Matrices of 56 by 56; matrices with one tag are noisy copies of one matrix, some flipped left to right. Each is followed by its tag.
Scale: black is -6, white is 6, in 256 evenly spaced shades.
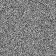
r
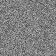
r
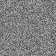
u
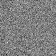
u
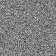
r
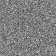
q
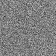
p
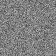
r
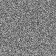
q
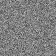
r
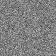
r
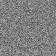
q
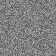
r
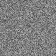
r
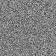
p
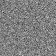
q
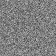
q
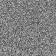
q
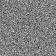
q
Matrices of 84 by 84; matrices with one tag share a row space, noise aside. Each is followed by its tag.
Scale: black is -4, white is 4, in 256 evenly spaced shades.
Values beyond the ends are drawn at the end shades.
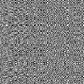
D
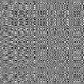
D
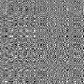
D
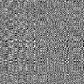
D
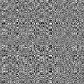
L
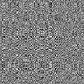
L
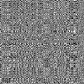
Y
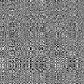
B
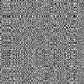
Y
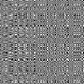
D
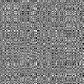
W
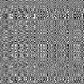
D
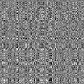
L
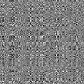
B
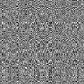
L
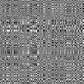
W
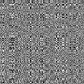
B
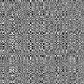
B
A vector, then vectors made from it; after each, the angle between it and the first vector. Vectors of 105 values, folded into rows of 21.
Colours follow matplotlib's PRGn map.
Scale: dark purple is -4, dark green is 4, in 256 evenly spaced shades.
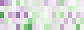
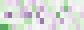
orthogonal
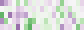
nearly parallel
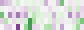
nearly parallel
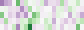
nearly parallel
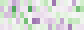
orthogonal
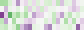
nearly opposite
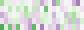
partly opposed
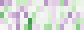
nearly parallel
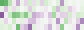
nearly opposite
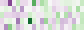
partly aligned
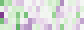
nearly opposite
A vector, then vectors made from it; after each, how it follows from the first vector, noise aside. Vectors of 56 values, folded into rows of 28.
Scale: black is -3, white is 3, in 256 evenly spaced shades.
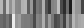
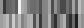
wrapped around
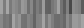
shrunk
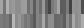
shrunk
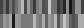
sign-scrambled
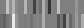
partly zeroed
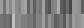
shrunk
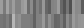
shrunk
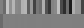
partly zeroed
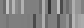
partly zeroed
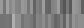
shrunk
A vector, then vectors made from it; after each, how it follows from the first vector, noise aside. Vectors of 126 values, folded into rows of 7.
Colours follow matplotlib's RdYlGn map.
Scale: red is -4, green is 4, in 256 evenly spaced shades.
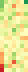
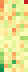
negated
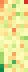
negated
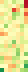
reversed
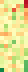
reversed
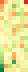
negated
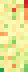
reversed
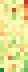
reversed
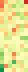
negated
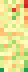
reversed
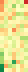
negated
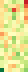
reversed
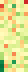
negated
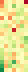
negated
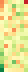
negated
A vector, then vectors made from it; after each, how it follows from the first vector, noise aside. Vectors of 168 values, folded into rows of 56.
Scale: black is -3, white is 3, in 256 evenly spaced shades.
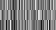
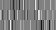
partly zeroed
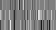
partly zeroed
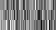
sign-scrambled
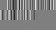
partly zeroed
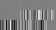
partly zeroed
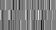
partly zeroed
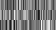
sign-scrambled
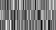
sign-scrambled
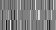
partly zeroed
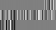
partly zeroed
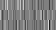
partly zeroed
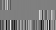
partly zeroed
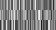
sign-scrambled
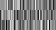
sign-scrambled
